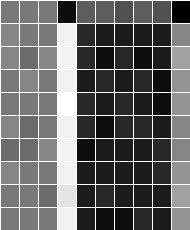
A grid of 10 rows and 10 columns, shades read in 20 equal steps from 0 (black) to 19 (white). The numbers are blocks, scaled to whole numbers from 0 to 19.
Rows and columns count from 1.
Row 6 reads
10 8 9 18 3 1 3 3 2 10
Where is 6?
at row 1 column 7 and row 1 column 9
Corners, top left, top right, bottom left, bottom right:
9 0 9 11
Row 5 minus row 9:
0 0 1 2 1 -1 1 0 -1 -1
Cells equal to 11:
4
